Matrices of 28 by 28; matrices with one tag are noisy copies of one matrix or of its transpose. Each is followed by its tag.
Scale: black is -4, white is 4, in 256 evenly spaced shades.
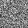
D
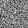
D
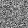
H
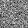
D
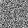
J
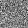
H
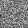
D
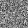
H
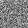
J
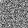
J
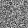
H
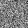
D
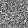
H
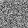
J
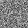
J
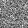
D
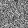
D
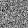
H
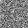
J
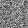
H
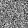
D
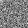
J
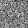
D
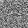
J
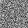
J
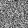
D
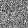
H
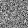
H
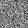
D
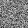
D
